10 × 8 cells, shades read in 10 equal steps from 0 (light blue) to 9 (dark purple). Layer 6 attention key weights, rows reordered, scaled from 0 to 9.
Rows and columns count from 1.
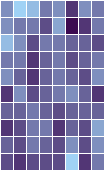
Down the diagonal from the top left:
3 4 6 5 4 3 5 2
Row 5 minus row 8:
-4 -1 3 1 -3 0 0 1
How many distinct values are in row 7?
3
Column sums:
44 43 49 49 46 48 55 42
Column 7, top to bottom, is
3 7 5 5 6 5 5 6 6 7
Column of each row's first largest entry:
6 6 3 3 3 1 5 1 2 2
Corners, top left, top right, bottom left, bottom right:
3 4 6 4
